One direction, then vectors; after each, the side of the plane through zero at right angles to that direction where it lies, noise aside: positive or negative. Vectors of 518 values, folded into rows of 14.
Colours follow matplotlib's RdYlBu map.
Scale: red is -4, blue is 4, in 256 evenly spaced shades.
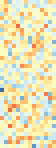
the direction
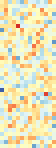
positive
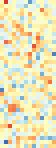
positive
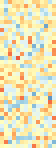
negative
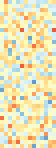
positive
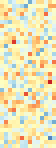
positive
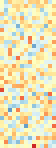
negative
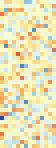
negative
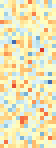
negative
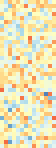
negative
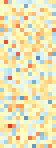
positive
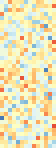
negative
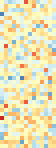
positive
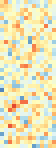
positive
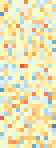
positive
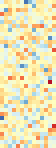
negative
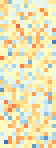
positive
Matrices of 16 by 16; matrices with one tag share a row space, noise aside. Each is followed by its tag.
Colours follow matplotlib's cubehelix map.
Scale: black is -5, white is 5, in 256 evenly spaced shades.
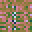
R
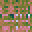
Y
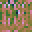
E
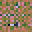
E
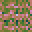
Y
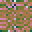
R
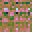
Y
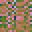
R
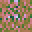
E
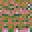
Y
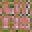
Y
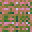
Y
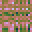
Y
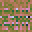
Y
